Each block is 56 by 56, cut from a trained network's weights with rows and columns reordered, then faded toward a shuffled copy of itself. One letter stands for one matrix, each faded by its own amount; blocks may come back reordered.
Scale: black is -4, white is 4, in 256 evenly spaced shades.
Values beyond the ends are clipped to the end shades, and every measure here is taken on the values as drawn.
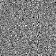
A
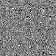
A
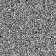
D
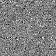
D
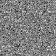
D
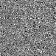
D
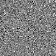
A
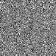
A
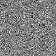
A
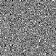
A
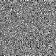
D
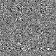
A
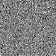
A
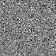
A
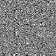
A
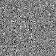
A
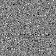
D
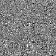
A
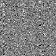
A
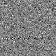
D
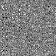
A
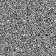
D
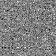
D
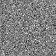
D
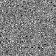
D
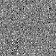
A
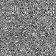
D
